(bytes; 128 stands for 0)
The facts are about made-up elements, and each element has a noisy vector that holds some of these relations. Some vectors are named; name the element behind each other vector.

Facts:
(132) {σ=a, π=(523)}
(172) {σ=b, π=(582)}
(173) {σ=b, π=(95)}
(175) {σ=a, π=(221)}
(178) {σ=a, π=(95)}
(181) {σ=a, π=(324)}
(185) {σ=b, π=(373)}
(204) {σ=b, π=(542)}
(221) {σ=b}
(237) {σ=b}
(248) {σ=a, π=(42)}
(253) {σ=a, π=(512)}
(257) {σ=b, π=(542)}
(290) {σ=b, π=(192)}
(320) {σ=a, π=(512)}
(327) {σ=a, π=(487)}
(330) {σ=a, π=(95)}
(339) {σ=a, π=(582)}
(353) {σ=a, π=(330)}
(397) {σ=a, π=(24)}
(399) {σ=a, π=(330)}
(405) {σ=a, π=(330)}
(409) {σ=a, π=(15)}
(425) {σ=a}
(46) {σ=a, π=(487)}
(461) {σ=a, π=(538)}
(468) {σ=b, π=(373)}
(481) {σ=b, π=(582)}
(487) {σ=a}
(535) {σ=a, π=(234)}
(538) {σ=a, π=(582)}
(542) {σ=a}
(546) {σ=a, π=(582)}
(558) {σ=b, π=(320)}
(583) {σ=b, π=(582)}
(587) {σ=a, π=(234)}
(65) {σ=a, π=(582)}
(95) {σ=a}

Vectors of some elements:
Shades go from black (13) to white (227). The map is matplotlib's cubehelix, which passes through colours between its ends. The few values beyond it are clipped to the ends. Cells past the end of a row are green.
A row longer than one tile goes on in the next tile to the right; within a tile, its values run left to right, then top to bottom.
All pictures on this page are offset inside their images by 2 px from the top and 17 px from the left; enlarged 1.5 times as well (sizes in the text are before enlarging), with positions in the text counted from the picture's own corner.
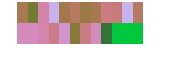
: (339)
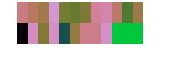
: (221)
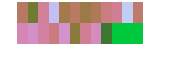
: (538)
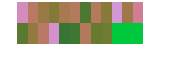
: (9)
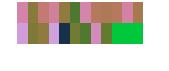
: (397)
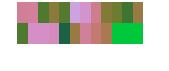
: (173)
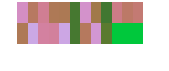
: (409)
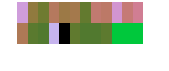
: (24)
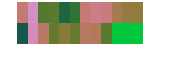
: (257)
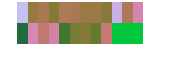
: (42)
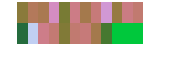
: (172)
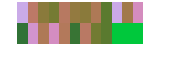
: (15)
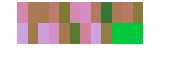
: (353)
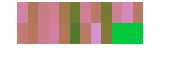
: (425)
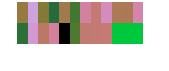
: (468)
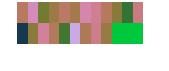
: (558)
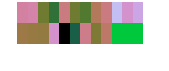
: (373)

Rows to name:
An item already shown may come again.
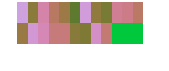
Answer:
(248)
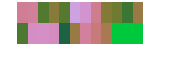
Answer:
(173)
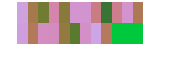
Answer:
(95)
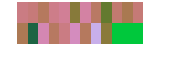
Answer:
(253)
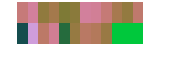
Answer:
(237)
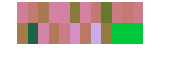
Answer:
(320)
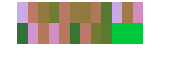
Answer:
(15)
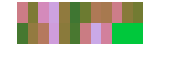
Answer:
(175)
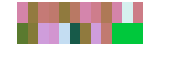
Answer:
(487)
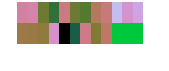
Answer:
(373)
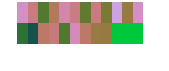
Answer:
(512)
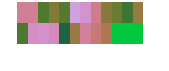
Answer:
(173)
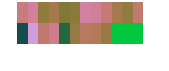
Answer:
(237)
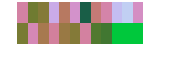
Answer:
(582)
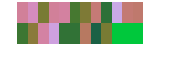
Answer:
(192)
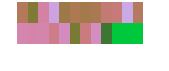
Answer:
(461)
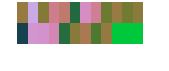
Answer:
(290)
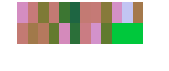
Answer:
(542)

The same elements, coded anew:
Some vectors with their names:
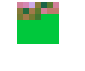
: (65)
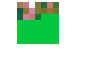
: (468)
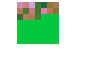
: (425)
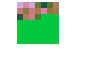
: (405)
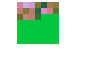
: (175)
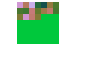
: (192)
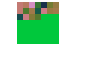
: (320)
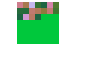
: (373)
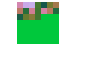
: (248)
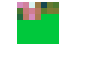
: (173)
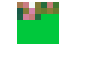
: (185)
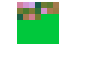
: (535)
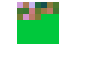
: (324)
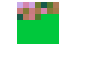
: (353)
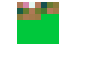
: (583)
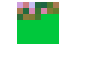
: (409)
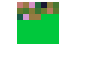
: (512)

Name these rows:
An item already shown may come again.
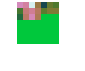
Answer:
(173)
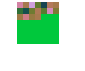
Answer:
(582)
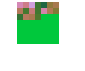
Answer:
(425)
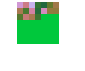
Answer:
(181)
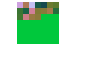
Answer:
(15)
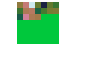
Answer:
(558)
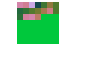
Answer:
(234)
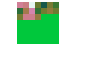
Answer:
(290)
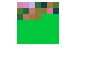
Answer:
(42)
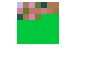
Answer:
(95)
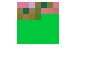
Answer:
(538)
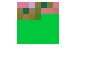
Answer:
(538)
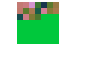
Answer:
(253)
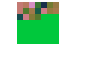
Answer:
(320)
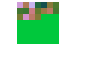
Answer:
(324)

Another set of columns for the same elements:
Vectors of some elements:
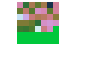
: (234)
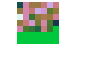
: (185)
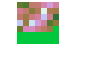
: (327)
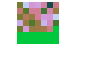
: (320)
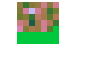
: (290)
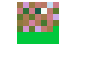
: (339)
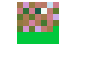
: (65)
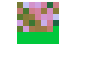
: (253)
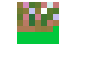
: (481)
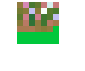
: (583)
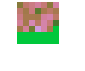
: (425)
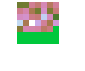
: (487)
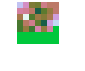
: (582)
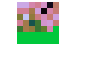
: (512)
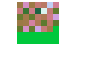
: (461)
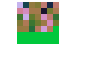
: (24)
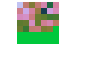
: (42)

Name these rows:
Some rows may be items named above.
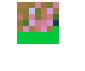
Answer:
(175)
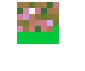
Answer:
(221)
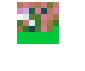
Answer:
(373)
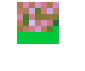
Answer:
(248)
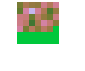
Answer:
(237)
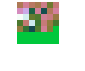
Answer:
(373)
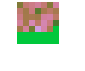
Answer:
(425)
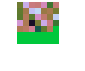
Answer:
(558)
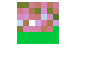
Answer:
(487)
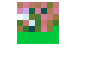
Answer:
(373)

